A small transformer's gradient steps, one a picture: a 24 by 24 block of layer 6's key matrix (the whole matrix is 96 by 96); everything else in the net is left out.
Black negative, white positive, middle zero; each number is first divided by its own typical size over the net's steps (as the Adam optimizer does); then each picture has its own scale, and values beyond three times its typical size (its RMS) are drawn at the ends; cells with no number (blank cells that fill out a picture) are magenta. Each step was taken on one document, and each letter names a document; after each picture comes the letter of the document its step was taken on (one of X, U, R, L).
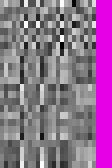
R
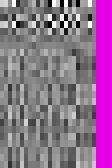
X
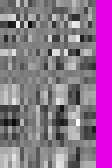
X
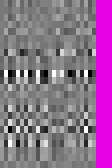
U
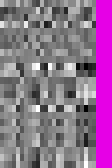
X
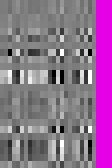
U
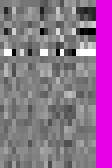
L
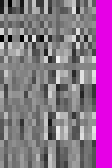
R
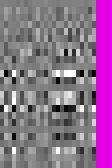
L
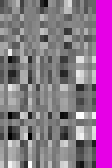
R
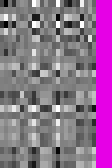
X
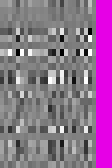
U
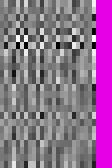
R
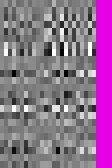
L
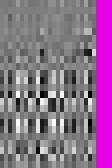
U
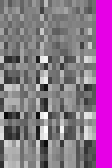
R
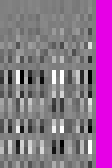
U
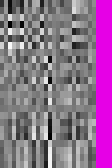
R
